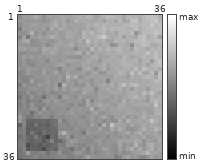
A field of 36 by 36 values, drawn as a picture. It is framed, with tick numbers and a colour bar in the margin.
The field climbs toward the top right. Neither half mirrors the other. There are no regular stripes. An odd patch, lower than its surroundings, sits in the bottom left. On average the colour sits 60% of the way up the scale.
